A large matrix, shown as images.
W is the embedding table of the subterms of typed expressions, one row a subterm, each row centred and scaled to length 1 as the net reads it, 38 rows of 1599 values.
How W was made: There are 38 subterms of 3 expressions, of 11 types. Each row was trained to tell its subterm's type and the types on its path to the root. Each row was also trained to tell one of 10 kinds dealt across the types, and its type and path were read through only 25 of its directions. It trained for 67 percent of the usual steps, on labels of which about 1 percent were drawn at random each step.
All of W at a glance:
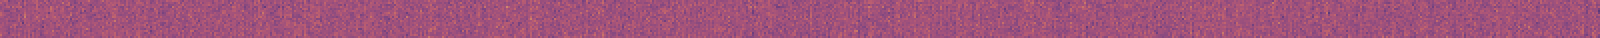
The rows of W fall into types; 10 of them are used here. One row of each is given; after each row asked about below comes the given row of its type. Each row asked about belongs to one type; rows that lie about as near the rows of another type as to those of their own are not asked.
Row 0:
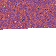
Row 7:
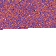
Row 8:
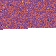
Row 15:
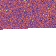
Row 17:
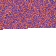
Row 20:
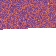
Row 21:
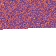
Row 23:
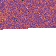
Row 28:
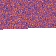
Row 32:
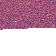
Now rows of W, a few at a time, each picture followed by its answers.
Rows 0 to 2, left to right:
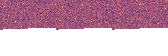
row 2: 32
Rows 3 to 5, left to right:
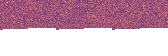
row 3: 32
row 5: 20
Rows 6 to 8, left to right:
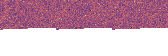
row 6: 0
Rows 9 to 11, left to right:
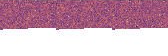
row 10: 17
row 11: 8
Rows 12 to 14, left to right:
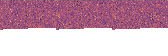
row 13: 0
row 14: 21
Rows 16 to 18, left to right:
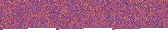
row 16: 8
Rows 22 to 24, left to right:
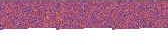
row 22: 20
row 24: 20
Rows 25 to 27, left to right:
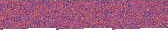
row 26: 17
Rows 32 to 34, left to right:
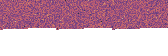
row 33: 32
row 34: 0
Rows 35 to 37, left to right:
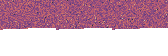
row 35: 32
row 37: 23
